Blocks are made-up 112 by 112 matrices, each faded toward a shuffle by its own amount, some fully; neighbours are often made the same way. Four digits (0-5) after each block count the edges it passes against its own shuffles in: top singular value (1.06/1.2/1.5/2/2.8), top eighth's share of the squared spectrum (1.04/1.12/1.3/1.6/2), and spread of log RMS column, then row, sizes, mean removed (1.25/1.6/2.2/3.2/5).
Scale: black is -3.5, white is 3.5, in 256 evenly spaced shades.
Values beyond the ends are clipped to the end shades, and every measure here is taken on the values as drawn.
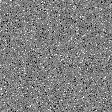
0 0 0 0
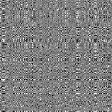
5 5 4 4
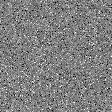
2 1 0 0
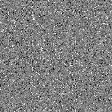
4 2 1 1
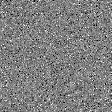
3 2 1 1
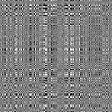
5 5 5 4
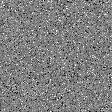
0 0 0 0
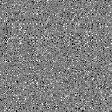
4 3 2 2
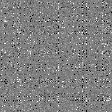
2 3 3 3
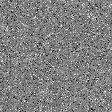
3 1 0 0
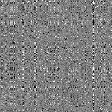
5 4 3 3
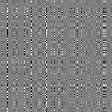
5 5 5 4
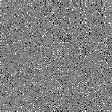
4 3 2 1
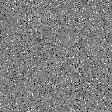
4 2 1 0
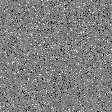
1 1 0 0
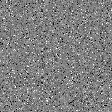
3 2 1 0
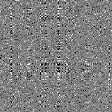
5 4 3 2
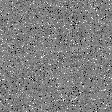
2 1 0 0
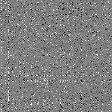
2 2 2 2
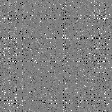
2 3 3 3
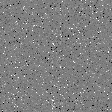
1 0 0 0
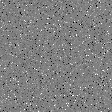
0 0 0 0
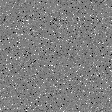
0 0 0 0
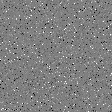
0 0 0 0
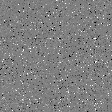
1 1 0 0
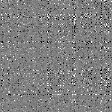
2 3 3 3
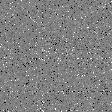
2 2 1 1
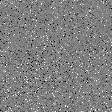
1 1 1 1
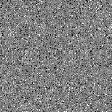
4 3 2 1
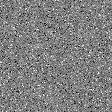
2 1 0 0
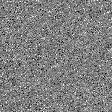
3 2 0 0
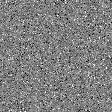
2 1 0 0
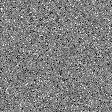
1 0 0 0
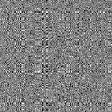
5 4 3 3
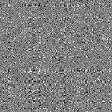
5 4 3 3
